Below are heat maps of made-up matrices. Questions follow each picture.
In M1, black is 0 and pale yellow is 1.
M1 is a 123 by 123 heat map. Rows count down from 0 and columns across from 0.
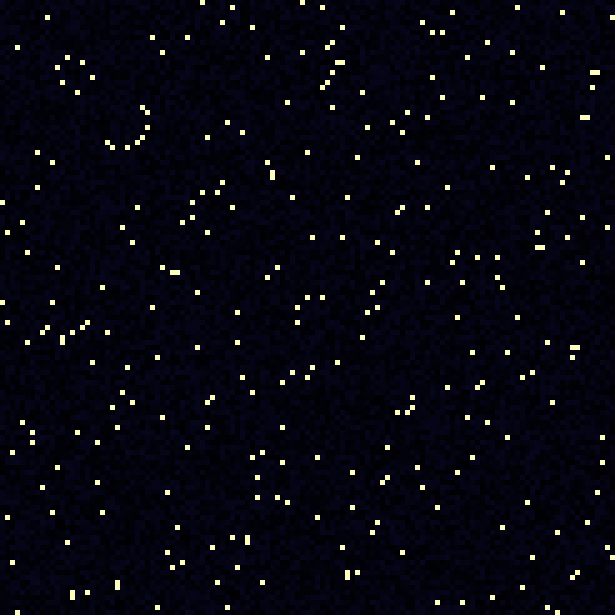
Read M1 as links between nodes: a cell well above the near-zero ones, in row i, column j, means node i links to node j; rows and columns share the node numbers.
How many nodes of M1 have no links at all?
0
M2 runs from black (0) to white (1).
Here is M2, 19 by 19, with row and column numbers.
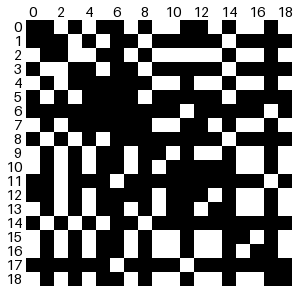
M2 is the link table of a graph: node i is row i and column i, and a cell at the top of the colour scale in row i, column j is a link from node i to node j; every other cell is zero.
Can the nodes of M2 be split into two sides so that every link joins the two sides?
no
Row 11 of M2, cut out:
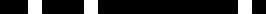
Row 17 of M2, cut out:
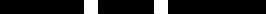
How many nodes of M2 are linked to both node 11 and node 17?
1
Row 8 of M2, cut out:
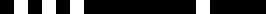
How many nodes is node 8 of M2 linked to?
4
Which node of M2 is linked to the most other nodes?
node 2
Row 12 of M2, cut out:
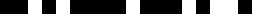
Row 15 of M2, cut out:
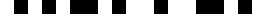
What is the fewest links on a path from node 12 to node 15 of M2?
1
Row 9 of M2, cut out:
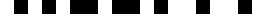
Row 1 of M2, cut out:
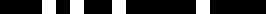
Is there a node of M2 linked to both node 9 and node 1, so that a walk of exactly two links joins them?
no
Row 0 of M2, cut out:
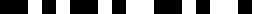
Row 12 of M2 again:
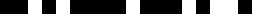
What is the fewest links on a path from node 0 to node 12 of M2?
2
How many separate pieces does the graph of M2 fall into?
1
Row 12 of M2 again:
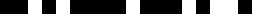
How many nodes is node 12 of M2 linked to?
7
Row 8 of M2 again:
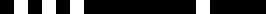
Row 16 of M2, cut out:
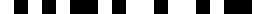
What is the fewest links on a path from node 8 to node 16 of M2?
3
